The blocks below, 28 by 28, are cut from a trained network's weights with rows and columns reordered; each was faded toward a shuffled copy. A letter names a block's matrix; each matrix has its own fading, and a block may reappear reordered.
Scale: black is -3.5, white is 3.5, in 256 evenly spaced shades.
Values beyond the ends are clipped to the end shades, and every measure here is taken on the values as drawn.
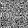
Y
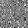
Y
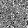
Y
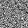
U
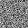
U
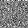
Y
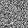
Y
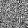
Y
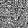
Y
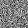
Y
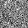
Y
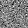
U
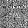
Y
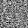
Y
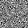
U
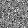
U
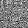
Y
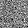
U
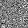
U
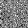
Y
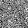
U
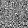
Y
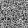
U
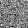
Y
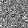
Y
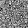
Y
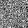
Y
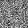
Y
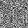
Y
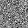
U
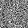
U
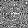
Y
